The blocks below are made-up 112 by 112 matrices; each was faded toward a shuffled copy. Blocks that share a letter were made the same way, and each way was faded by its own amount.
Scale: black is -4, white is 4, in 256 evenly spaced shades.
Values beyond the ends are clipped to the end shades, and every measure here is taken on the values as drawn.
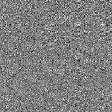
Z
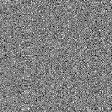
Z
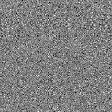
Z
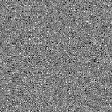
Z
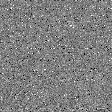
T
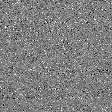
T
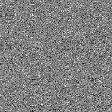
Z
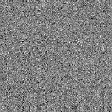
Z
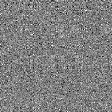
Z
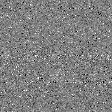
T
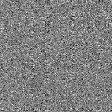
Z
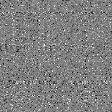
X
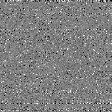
X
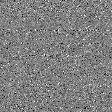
T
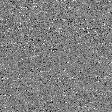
T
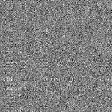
Z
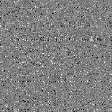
X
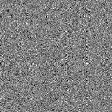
Z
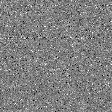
T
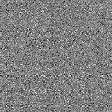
Z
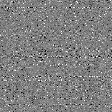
X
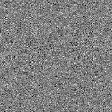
Z
